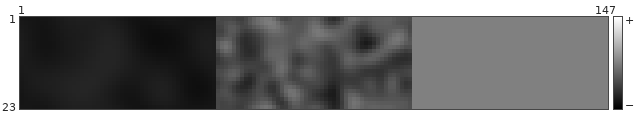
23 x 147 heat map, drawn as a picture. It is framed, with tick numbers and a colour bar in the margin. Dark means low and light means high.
The table splits into one row of 3 panels. Panel 1,1: very low, smooth, faint in contrast. Panel 1,2: low, blotchy. Panel 1,3: middling, flat.
